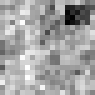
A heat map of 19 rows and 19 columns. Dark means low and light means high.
Ninth with the lowest average: top right. Histogram: skewed, a long tail of low values. Roughest part: top right. Odd patch: lower, in the top right.
